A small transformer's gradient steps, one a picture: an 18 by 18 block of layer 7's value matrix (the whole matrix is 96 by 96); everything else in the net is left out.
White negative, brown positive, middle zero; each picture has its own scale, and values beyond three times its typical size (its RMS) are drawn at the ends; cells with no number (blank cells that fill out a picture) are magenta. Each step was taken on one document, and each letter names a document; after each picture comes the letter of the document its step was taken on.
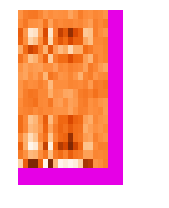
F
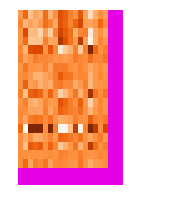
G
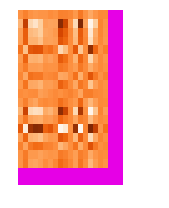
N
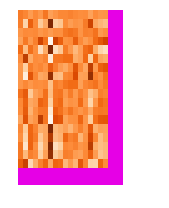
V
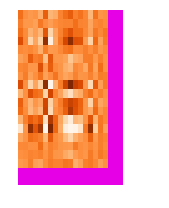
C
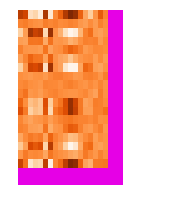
C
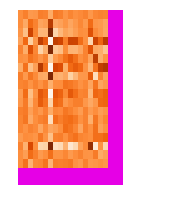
V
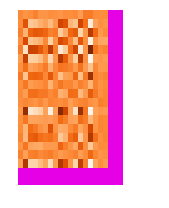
N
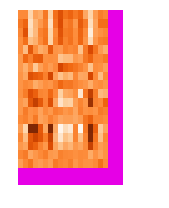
G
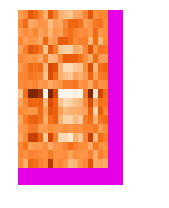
F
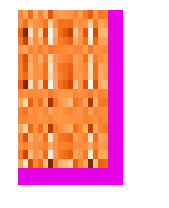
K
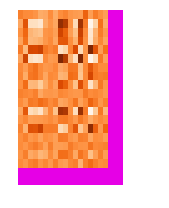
N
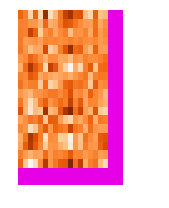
F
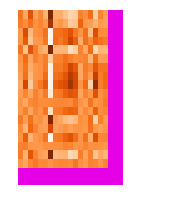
V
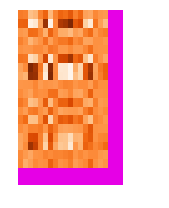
F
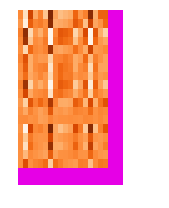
K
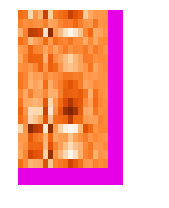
C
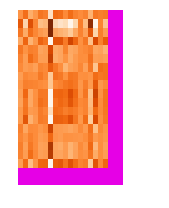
V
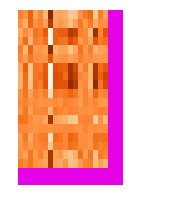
V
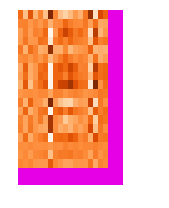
V
